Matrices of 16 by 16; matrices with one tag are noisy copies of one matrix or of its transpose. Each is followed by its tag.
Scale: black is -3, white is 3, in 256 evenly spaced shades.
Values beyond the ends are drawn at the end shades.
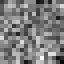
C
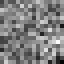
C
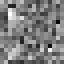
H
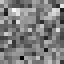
H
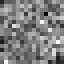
C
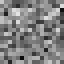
H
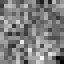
C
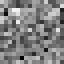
H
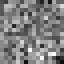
C
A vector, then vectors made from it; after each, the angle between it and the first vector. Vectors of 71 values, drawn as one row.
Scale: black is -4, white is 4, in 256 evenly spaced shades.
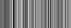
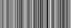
partly opposed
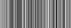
partly opposed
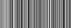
nearly opposite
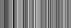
nearly parallel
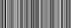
orthogonal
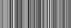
nearly opposite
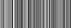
nearly opposite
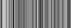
orthogonal
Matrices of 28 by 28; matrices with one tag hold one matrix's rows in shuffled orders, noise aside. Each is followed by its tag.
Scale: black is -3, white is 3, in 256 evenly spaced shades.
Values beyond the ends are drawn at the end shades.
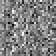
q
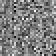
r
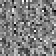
r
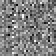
q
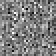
q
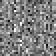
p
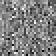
q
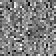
p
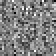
r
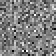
r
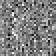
q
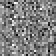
q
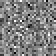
p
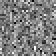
r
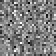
p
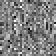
p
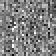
q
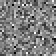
r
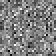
p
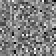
r
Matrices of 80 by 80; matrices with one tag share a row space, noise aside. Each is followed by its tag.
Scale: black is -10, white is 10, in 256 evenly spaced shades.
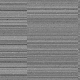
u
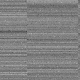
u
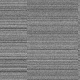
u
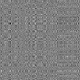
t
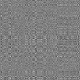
t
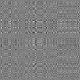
t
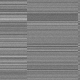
u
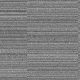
u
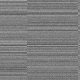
u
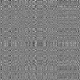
t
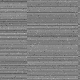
u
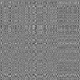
t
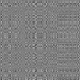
t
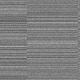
u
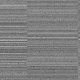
u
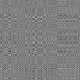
t
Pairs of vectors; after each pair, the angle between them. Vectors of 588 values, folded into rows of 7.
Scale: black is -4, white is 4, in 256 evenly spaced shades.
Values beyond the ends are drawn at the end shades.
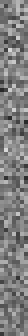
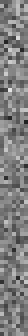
nearly parallel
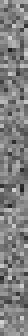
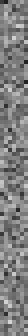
orthogonal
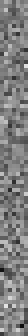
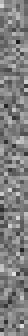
partly opposed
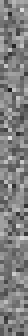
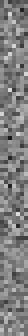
nearly opposite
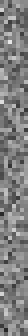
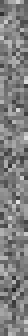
partly aligned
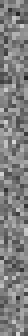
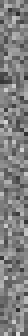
nearly parallel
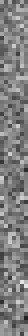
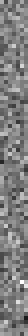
nearly parallel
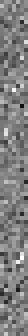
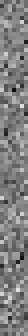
nearly opposite
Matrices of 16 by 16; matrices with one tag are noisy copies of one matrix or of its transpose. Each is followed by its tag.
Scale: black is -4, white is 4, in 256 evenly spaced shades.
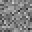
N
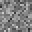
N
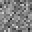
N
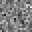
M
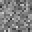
N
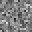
M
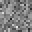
N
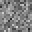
N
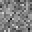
N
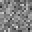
N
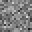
N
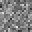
N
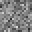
N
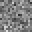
M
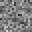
M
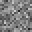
N
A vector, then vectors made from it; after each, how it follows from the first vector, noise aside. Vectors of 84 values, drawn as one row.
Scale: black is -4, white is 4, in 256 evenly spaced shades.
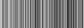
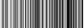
scaled up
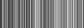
negated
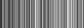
negated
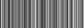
sign-scrambled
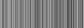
shrunk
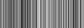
wrapped around
